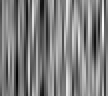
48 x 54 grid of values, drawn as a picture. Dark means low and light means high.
Overall the values sit about 50% of the way up the scale. The values follow a bell shape. Streaks run downward.
